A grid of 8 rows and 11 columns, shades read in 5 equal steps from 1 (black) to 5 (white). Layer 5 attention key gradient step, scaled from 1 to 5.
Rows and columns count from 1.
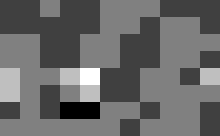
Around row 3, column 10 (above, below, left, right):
3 3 3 3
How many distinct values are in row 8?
2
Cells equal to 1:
2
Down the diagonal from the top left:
2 2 2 2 5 2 3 3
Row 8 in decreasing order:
3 3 3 3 3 3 3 3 3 2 2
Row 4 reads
3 3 2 2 3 3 2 2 3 3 2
